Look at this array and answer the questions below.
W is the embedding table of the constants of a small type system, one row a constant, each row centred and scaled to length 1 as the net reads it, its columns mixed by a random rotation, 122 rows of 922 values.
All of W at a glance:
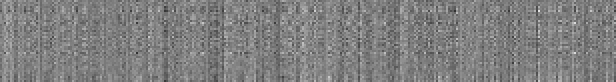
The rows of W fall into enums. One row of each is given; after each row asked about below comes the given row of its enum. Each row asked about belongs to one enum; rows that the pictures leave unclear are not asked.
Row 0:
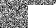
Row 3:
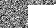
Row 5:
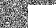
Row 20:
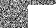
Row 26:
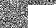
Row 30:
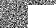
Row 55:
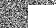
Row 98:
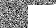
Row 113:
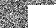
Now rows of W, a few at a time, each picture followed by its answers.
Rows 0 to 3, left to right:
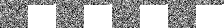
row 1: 98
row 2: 20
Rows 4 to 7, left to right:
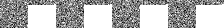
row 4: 30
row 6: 20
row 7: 98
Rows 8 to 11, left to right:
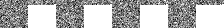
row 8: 3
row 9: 113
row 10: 55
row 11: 5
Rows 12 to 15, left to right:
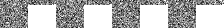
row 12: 5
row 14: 55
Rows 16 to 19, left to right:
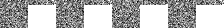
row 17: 55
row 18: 20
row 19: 55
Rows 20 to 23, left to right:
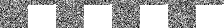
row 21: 26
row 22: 98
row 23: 113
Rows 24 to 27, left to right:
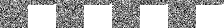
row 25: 0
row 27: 98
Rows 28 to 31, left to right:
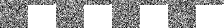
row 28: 0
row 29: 20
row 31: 113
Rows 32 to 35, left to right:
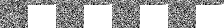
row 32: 113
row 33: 98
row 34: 98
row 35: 98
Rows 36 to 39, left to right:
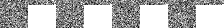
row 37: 30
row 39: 113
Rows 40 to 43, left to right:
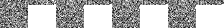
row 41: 20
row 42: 20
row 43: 20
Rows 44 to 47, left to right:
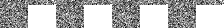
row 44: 55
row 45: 113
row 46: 113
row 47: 55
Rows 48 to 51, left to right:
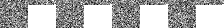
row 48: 55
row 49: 30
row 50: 98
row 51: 113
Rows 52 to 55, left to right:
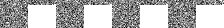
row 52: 5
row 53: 98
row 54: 30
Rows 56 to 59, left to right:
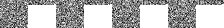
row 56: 30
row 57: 5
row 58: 20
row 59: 20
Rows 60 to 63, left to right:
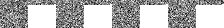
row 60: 113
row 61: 30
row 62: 98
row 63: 20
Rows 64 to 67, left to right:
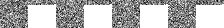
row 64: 113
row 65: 20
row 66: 5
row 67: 26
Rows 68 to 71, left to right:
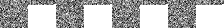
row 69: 113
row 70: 20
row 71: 3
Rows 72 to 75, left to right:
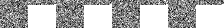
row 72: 113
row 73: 0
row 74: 55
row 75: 20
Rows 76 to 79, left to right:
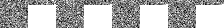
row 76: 55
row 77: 26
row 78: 98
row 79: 98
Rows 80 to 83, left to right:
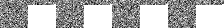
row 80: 98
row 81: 30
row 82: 0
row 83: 3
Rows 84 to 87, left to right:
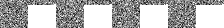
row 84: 98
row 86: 5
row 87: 30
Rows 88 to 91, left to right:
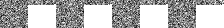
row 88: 3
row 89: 5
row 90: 3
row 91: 55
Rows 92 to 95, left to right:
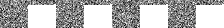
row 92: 20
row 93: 30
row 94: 113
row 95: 30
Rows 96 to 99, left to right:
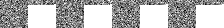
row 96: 3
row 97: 55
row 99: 98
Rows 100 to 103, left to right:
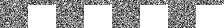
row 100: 5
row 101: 55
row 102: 55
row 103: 30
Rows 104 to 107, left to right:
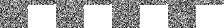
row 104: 20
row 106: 30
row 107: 113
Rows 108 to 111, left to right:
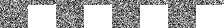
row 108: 20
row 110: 55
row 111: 55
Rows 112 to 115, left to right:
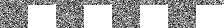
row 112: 98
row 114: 3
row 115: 55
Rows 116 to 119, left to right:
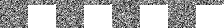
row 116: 3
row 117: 3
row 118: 113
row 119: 30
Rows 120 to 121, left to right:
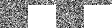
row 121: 113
